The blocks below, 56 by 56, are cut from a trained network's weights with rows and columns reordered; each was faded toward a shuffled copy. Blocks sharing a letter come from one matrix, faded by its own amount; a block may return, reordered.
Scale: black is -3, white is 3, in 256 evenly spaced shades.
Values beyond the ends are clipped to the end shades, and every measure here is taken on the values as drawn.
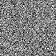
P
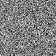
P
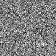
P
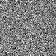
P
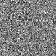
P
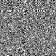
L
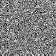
L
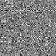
L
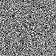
P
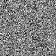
P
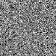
L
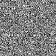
P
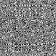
L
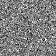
P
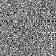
L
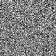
P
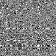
L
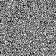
P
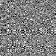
L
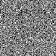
L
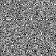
L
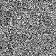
P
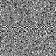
L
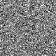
P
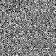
L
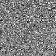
P
